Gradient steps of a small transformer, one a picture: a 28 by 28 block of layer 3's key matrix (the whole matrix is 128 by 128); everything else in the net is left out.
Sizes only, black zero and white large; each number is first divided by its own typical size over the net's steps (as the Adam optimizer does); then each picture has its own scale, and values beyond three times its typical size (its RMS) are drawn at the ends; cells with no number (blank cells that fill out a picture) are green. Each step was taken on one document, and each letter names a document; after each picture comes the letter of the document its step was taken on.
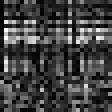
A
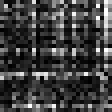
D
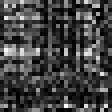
D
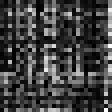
A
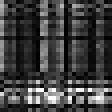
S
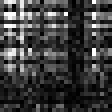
D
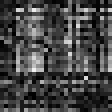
A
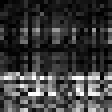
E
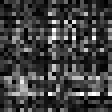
E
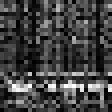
E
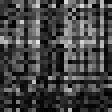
A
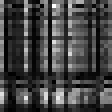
S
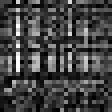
A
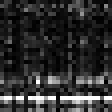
S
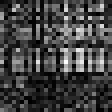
A
